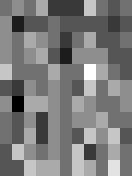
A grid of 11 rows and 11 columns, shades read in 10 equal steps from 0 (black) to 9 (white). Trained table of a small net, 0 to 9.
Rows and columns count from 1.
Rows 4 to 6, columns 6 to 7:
1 5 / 4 4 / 4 3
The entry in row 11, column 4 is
6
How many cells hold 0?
1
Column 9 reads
4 3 3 5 6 4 4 6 5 4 4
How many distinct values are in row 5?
5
